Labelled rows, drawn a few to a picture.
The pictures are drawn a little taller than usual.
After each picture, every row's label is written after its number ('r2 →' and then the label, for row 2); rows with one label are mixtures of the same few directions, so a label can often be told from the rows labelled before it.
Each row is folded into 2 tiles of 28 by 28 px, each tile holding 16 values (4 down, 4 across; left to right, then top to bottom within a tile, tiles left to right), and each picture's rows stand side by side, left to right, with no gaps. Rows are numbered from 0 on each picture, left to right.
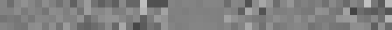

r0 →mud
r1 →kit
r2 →kit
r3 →kit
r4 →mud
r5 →mud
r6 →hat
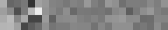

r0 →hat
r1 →hat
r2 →hat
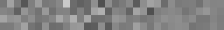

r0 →mud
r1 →mud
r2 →mud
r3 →hat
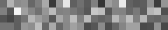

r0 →hat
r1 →mud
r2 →mud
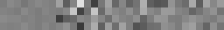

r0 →mud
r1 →mud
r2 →kit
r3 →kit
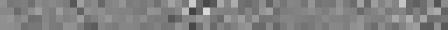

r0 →hat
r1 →kit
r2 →mud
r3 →mud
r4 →mud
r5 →kit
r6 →kit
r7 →mud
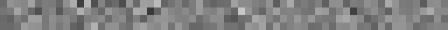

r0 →hat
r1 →kit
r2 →mud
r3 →kit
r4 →hat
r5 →mud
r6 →hat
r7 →hat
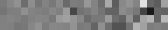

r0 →kit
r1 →hat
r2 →hat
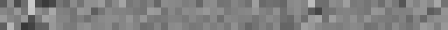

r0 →kit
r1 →mud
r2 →mud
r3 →hat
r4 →kit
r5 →hat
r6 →mud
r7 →mud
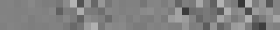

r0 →kit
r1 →kit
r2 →hat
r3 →hat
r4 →kit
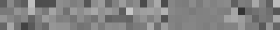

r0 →kit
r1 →hat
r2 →hat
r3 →kit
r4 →hat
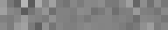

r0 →kit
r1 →mud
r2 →kit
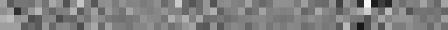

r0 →hat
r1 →mud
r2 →hat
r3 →mud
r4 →mud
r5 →mud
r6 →kit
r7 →hat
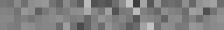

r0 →mud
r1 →kit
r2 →kit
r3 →mud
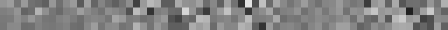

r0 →mud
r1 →kit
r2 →mud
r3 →hat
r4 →kit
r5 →mud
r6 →hat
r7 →hat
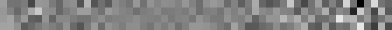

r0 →hat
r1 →kit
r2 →kit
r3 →kit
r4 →kit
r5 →mud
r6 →mud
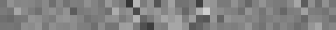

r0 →hat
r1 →hat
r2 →kit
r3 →hat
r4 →mud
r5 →kit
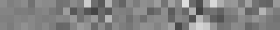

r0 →kit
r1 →hat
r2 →mud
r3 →kit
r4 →mud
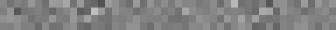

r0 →hat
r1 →mud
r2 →kit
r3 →hat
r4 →mud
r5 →kit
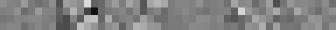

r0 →mud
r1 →hat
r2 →kit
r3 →hat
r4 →hat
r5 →hat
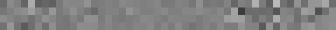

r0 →kit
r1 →hat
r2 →hat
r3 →kit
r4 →hat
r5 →mud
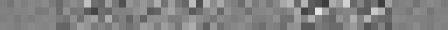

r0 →mud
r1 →hat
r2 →mud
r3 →kit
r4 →kit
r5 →mud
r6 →mud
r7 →mud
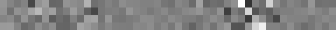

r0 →hat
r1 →hat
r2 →hat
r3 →kit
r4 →kit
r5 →kit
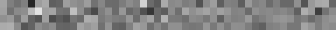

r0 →hat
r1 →hat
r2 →hat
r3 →hat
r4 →kit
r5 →mud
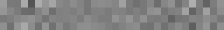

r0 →kit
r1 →kit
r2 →mud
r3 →mud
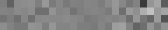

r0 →mud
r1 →hat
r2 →hat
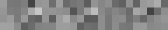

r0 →hat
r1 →hat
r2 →mud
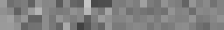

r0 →hat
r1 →kit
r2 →hat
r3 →kit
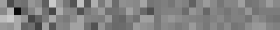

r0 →hat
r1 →kit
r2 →hat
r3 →mud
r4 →kit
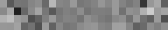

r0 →hat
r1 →kit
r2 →hat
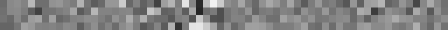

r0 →hat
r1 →mud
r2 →mud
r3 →kit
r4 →kit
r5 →mud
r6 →mud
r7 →mud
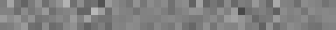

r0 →mud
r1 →mud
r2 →kit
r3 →kit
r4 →hat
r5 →kit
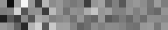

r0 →mud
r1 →hat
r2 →mud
